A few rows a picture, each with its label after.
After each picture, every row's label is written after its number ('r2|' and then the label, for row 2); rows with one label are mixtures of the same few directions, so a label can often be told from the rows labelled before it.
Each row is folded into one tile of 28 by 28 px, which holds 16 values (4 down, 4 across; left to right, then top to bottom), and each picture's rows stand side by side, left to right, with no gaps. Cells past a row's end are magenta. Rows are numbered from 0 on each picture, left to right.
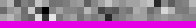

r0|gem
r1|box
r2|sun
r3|sun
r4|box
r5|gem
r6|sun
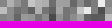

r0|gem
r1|sun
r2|gem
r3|gem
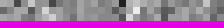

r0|gem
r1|sun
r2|sun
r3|gem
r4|gem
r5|sun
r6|gem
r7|gem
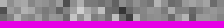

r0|box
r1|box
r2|gem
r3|box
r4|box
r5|gem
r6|sun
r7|gem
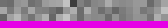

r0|sun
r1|sun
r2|gem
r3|sun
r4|box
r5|gem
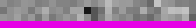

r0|gem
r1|box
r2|sun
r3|box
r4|sun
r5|gem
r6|box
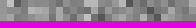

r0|gem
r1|box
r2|box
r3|sun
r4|gem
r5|box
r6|sun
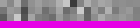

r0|sun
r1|sun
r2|gem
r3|box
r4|gem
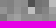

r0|sun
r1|sun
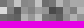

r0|gem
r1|gem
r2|box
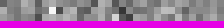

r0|sun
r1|gem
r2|gem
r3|gem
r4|box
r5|gem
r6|box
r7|sun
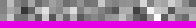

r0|gem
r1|box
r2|box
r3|gem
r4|gem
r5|box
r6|sun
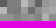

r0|sun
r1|gem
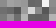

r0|box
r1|gem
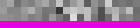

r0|gem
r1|gem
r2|box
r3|sun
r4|box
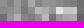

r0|sun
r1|box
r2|box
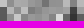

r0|box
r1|gem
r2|sun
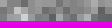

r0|sun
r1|sun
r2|box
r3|sun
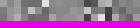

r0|sun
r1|gem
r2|sun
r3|sun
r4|box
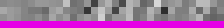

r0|box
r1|box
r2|gem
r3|gem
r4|gem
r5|gem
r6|gem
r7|sun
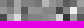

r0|sun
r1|gem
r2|box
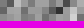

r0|gem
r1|gem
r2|gem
